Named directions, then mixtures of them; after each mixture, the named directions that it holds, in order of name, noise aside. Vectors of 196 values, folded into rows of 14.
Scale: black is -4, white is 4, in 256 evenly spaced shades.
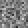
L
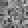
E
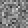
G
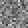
E, G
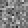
E, L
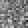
E, L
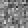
E, G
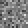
E, G, L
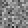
E, G, L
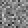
E, G, L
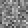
E, G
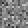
E, G, L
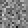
E, G, L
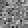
E, L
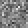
G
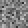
L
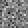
E, G, L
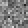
E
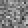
E, G, L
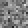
E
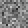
G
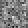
E, L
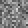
E, G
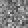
E, G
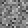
E, G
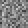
G, L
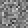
G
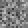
E, L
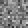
E, G
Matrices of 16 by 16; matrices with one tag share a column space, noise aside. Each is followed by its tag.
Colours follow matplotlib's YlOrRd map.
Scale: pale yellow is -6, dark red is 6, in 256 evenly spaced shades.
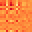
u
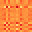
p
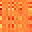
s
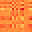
s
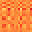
s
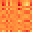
u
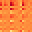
u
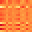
p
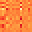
s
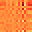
u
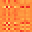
p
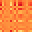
u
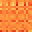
u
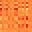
s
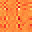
s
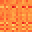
p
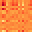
u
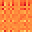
u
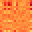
u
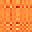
p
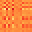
s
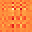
s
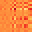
s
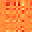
u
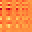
s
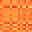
p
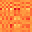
s
